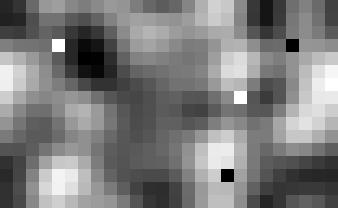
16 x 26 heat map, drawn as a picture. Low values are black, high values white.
Lone odd cells: 4, 2 higher and 2 lower than their neighbours. Slope: none. Ninth with the highest average: middle right.
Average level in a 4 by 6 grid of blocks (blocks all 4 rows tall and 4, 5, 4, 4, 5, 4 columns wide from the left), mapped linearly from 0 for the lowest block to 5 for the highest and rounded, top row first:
113322
401235
231234
241320
